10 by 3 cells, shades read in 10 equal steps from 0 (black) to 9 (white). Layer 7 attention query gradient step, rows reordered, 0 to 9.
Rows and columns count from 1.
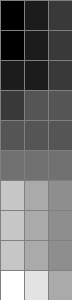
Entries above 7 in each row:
0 0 0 0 0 0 0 0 0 2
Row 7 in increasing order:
5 6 7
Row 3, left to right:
1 1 2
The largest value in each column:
9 8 6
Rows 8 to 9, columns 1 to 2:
7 6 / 7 6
